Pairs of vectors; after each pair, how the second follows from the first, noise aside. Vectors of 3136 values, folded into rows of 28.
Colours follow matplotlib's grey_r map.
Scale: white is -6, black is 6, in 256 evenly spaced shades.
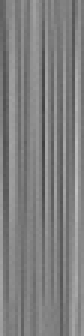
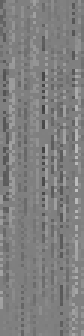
partly zeroed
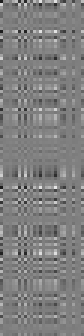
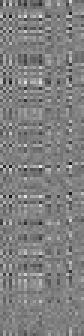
wrapped around
